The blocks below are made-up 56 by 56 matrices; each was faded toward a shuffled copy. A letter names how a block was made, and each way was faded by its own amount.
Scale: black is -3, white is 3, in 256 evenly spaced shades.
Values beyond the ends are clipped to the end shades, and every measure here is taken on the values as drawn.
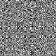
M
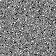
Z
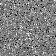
Z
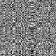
M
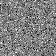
Z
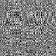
M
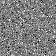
Z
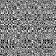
M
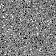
Z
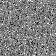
Z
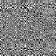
M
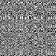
M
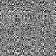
M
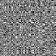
M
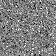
Z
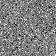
Z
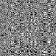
M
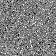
Z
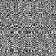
M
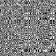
M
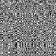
M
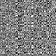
M
